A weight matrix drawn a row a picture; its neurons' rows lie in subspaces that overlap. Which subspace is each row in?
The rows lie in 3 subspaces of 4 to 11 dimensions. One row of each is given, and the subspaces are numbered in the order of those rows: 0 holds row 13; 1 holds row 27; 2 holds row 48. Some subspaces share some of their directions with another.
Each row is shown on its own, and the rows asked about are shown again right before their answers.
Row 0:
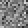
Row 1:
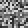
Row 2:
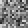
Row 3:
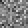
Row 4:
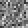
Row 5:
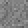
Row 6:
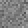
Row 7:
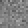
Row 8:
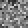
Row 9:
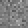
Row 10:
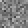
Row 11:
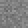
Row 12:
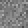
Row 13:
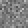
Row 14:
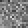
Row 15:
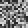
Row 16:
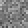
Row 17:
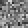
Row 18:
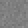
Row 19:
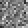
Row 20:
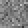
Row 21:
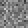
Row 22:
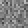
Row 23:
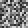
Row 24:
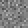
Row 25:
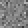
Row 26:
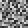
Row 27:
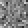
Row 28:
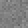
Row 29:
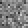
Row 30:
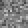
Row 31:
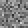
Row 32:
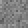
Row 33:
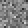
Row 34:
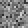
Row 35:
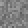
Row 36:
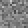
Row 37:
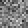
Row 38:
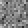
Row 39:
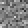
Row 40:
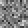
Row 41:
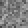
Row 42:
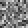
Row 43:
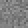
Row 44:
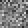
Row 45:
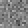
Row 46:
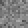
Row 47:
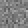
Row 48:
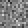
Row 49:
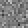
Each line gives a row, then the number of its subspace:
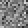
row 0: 2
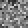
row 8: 0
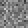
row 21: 0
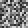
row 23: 0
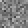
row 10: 0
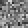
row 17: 2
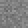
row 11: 0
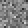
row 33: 0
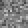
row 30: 0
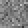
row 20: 0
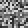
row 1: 0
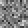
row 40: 0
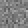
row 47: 0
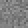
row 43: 0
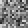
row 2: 2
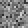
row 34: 0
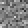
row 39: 0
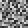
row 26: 0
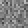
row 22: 0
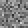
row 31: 0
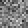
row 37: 1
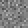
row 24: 0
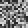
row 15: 0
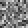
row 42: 0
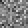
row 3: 0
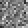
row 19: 2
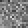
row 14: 0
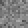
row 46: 1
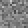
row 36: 2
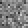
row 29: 0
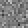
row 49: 2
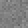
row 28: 0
